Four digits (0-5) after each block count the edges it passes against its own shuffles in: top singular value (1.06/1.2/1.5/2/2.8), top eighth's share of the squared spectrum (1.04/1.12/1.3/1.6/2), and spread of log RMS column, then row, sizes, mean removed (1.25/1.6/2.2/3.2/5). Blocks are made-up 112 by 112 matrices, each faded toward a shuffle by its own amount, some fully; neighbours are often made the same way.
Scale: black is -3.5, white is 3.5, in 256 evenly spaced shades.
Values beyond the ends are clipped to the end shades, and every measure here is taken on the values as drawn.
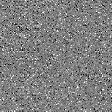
4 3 1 1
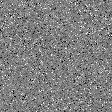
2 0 0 0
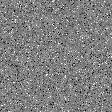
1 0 0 0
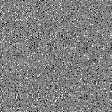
4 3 2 1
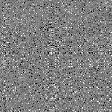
4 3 2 2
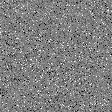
0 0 0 0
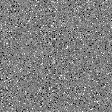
3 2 1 1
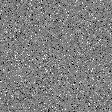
2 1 0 0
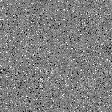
3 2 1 0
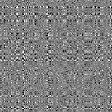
5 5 4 4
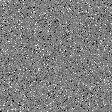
1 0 0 0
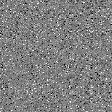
4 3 1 1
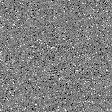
3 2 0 0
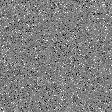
0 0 0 0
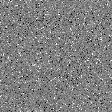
3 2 1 1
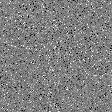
1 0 0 0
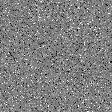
1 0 0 0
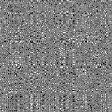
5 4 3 3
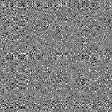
5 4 3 3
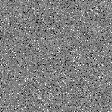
4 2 1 1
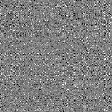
5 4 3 3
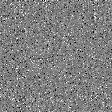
3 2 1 1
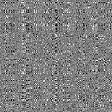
5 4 3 3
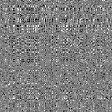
5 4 3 3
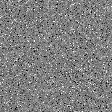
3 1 0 0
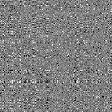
5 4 3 3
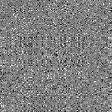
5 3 2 2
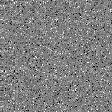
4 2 1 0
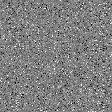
3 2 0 0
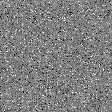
2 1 0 0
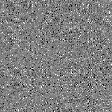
4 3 2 2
